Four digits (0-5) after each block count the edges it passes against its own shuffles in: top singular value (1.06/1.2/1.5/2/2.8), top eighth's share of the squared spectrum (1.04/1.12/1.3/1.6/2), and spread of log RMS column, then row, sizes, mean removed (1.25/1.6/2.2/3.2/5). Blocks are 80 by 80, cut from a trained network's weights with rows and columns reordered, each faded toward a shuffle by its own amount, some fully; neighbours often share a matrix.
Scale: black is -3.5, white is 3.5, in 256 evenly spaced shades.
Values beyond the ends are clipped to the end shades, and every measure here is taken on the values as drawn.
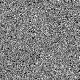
2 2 0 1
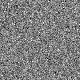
0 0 0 0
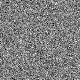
2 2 0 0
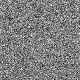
0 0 0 0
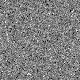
0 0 0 0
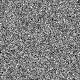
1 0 0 0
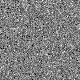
2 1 0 0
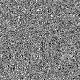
3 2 0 1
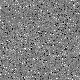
0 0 0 0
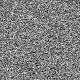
2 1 0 0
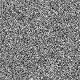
2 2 0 1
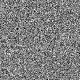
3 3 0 1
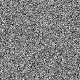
2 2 0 0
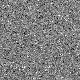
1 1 0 0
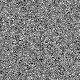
2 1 0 0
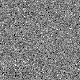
2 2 1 1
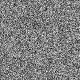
1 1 0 0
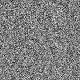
2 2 0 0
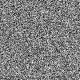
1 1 0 0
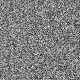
2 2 0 0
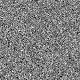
2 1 0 0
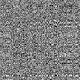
4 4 2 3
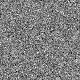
2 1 0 0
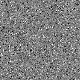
2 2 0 1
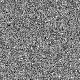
1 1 0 0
